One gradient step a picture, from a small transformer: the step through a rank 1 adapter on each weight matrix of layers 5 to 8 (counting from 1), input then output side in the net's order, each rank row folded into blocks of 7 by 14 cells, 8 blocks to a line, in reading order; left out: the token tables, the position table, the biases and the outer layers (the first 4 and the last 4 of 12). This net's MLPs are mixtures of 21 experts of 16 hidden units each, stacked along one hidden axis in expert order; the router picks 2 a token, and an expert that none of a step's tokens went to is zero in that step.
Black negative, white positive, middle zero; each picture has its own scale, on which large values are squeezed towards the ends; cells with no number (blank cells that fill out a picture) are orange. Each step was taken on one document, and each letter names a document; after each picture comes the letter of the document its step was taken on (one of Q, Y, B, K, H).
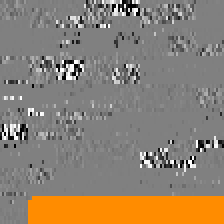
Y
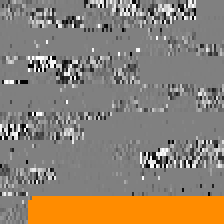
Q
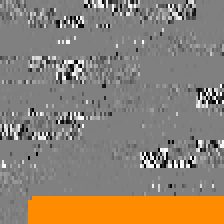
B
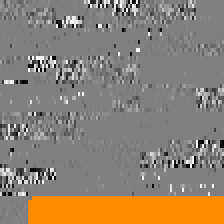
Q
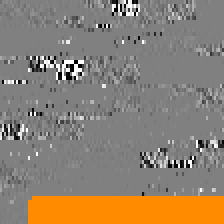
B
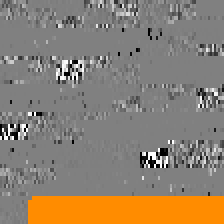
Q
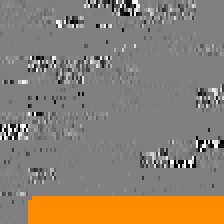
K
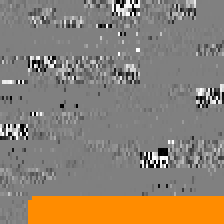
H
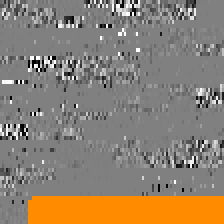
H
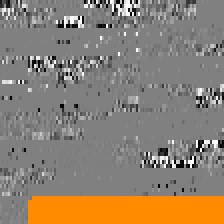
H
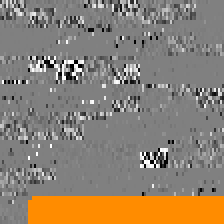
B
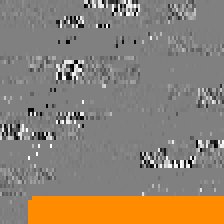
B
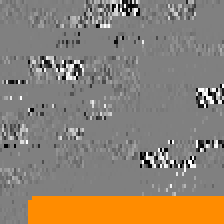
Y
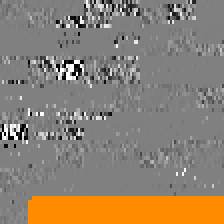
Y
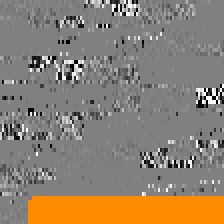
B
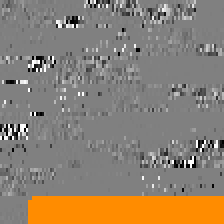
K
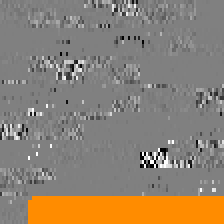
B
